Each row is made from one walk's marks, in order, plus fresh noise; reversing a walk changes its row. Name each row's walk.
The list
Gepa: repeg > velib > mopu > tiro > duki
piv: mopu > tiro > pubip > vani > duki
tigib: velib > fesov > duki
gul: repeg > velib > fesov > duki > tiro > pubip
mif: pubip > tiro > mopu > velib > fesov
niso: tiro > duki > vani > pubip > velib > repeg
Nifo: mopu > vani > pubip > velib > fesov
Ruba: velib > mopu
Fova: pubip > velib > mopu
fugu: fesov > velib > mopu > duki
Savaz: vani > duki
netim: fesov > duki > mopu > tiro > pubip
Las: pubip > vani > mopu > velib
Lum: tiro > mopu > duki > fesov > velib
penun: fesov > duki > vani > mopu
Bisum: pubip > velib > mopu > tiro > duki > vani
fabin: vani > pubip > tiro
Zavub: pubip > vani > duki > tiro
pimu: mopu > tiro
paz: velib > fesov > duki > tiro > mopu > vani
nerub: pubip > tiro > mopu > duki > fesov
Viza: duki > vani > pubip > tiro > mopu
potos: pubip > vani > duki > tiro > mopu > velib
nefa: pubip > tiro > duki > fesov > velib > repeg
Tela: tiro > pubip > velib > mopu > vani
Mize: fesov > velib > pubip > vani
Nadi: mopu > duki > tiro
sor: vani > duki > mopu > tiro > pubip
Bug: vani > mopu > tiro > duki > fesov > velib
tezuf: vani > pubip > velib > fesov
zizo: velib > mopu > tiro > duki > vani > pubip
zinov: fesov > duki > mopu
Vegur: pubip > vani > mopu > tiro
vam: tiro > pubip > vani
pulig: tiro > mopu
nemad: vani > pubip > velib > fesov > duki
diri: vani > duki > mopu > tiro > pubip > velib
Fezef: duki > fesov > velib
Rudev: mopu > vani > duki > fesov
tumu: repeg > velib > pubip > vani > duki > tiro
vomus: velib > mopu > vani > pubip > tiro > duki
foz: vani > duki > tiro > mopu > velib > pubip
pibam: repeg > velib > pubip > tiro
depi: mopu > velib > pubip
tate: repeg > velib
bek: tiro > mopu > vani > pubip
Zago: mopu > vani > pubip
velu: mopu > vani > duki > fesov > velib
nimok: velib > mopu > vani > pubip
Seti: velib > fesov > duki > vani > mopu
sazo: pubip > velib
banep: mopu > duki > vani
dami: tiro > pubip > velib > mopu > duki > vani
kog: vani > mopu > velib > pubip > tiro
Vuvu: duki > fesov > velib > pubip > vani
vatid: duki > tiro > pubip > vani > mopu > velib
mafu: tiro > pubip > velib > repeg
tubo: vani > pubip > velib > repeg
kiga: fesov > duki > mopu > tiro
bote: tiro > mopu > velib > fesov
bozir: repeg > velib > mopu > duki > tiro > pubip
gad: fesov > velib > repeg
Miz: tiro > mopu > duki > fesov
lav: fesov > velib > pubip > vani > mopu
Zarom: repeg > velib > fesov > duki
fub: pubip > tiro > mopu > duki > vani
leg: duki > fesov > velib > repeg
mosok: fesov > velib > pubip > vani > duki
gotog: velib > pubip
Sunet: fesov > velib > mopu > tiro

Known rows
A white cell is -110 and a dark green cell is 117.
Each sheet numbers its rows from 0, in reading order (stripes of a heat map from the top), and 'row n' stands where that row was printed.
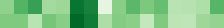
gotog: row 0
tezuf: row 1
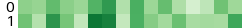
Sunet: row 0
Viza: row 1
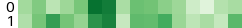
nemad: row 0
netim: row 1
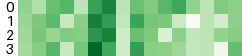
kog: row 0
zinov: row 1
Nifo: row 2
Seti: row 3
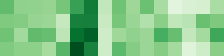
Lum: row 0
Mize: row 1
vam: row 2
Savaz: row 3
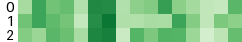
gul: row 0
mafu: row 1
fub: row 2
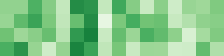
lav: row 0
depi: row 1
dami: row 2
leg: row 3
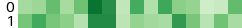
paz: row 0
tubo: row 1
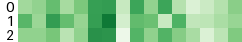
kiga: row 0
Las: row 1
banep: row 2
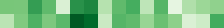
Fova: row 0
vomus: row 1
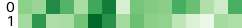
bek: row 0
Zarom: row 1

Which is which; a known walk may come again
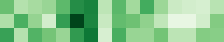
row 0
Bug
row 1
tigib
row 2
vatid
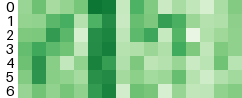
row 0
mosok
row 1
foz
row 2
Fova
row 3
mafu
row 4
gad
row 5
nefa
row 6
Nifo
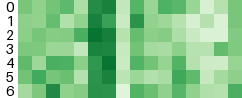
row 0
Bisum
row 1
penun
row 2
Miz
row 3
Mize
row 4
potos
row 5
niso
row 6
nimok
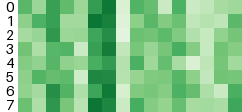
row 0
Las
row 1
gotog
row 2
pimu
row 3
Tela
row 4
Sunet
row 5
pibam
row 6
bek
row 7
Viza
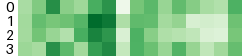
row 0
Zago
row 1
nerub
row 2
Rudev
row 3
Vegur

